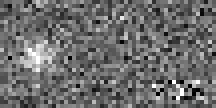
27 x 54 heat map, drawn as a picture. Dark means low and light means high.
Bumps: one, in the middle left. Odd patch: rougher, in the bottom right. Roughest part: bottom right. Stripes: none. Ninth with the highest average: middle left. Mirror symmetry: none. Slope: none.
